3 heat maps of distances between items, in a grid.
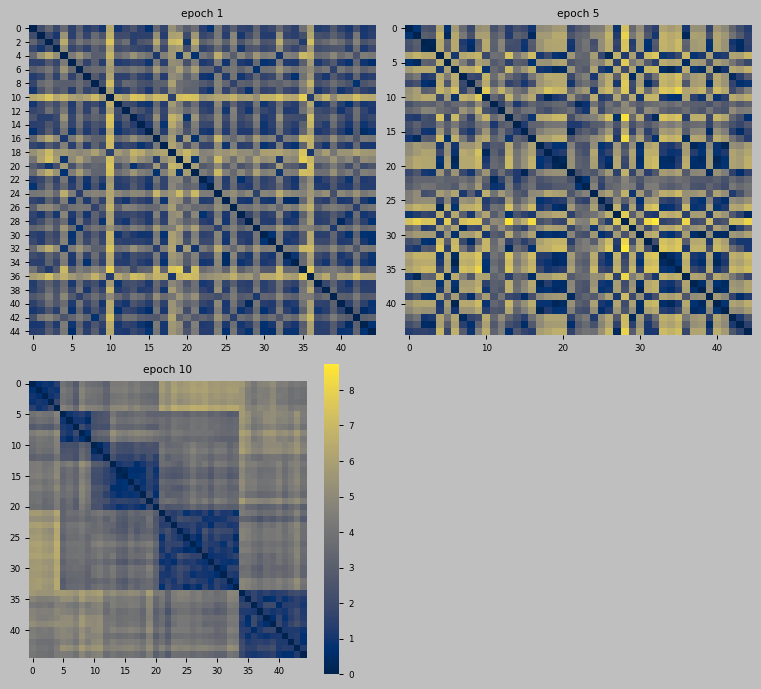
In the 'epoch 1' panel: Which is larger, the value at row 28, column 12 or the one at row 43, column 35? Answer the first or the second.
the second
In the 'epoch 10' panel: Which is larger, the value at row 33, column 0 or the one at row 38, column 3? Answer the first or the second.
the first
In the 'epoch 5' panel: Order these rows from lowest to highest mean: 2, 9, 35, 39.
39, 2, 35, 9
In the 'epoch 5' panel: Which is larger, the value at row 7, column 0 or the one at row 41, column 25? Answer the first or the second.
the first
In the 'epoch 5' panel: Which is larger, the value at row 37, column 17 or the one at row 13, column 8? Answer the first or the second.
the second
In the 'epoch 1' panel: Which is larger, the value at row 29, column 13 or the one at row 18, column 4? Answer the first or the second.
the second
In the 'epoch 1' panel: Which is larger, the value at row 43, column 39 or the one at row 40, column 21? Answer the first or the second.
the second
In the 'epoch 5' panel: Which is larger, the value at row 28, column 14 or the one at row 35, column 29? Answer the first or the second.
the second
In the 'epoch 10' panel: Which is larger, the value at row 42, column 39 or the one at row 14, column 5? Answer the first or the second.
the second
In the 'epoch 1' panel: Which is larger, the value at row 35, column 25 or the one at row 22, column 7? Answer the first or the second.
the first
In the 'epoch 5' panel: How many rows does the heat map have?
45
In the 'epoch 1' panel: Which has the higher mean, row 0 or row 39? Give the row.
39
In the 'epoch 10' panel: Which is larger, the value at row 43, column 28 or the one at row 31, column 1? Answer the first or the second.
the second
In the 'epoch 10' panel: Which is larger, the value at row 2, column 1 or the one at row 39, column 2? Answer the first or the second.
the second
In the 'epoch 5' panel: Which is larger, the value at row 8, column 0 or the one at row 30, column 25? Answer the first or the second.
the first
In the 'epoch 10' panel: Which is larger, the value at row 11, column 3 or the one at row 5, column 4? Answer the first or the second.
the second
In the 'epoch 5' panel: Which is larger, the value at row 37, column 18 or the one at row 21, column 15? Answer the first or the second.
the first
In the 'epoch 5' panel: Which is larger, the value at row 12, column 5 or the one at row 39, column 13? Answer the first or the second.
the first
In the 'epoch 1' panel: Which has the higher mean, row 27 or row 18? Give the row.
18
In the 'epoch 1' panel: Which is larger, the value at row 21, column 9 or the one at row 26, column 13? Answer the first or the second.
the second
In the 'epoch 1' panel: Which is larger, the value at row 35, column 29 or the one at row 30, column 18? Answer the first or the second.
the second
